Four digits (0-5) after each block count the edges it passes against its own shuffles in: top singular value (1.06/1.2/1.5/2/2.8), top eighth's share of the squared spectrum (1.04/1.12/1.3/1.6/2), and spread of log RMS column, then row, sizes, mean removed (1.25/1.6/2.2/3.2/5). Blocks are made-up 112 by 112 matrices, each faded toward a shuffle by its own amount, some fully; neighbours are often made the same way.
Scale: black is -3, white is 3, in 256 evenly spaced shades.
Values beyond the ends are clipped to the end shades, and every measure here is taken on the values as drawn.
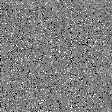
1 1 2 1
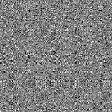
4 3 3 2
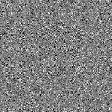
4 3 2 2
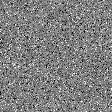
0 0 0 0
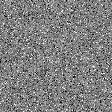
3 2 0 0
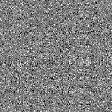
4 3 2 2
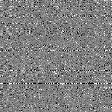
4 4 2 3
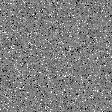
2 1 0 1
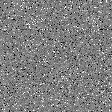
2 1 0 0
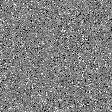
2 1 0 0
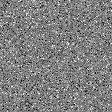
0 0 0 0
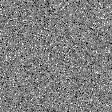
0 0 0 0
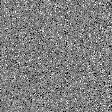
0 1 2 0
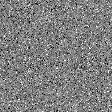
0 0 1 0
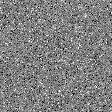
0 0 1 0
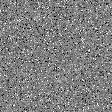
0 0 0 0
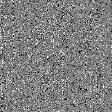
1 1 3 0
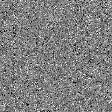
0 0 2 0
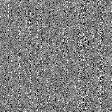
1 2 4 0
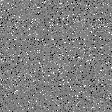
3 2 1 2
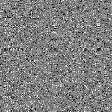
4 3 2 2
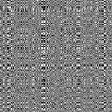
5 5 4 4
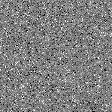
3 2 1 0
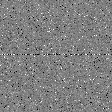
3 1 0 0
